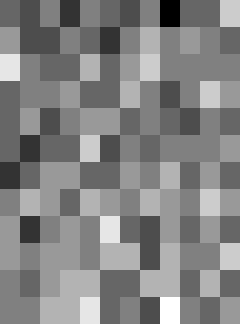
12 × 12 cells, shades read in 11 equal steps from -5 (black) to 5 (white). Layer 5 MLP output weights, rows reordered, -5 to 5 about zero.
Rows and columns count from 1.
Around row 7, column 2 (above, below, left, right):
-3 2 -3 1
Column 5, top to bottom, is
0 -1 2 -1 1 3 -1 2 0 0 2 4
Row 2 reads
1 -2 -2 0 -1 -3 0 2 0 1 0 -1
